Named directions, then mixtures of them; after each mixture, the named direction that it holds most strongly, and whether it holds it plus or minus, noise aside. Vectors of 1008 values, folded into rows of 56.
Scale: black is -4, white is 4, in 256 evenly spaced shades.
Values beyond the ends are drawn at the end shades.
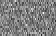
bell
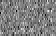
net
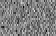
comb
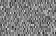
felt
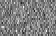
comb, minus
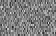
felt, plus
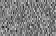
comb, plus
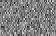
comb, plus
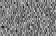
comb, plus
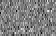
net, plus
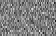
bell, plus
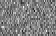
comb, minus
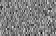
felt, minus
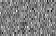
net, minus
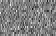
net, minus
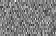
felt, minus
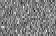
comb, minus
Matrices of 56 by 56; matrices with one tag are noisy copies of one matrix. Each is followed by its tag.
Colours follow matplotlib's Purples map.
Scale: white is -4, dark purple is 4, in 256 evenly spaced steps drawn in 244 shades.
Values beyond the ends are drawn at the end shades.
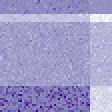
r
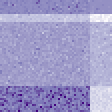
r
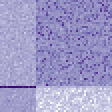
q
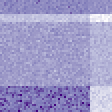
r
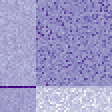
q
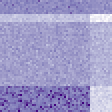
r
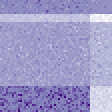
r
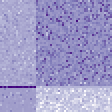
q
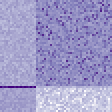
q
